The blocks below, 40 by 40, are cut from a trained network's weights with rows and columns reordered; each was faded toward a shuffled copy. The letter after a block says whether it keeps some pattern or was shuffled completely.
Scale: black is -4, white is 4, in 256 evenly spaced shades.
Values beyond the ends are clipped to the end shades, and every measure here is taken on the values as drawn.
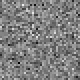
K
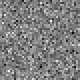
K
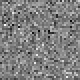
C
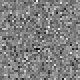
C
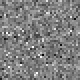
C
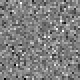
K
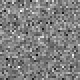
C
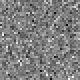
K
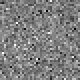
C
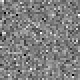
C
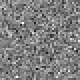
K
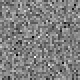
K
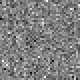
K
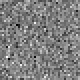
K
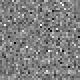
C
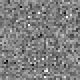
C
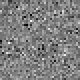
C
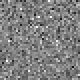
C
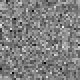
C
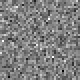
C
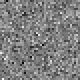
K
